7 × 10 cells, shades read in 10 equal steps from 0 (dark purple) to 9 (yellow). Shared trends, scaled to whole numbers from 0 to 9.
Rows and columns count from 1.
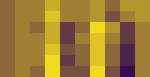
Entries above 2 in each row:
10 10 8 8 9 8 9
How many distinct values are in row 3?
6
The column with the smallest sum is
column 9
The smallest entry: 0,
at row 7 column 9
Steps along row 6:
up same up down up up down down up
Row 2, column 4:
8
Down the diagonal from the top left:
4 5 4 7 3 4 9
